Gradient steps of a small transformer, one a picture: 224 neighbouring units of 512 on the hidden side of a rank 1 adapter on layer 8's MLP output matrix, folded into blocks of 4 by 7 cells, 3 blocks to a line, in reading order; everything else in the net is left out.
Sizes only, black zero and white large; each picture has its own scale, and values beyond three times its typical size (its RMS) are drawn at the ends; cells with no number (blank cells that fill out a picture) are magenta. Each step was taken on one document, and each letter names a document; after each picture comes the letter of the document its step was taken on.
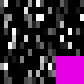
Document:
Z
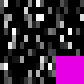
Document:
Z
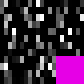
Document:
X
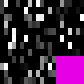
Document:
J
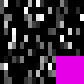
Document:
Z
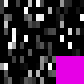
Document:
J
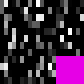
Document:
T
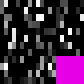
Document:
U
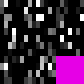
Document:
Z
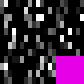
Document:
X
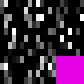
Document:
X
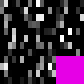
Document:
T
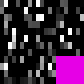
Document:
U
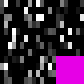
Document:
Z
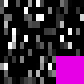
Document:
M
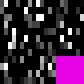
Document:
M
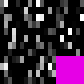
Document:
X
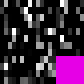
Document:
U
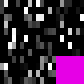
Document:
J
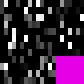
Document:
J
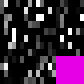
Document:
X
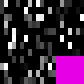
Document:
J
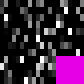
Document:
X
